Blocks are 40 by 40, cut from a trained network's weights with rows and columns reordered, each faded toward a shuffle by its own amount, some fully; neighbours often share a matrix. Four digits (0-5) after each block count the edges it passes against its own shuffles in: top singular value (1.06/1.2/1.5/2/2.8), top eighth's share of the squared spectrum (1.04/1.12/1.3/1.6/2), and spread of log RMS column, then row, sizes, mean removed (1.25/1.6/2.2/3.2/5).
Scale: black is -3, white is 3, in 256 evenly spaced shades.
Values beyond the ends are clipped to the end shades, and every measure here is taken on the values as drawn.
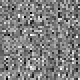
3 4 2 2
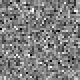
0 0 0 0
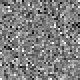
0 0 0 0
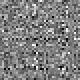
3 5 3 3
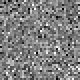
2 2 0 0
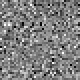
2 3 1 1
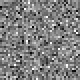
0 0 0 0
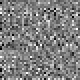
3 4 2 2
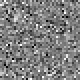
0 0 0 0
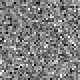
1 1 0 0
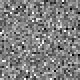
0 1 0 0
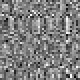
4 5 3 1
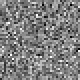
2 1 0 0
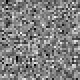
2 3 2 0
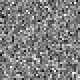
0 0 0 0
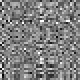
4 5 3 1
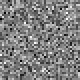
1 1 0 1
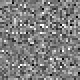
3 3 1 2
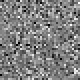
2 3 1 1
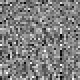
3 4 2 1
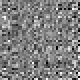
4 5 3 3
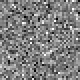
1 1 0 0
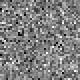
1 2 0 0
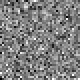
2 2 0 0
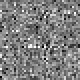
2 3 2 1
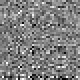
3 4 1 2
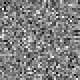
2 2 0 0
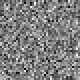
1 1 0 0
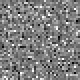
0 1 0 0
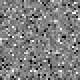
1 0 0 0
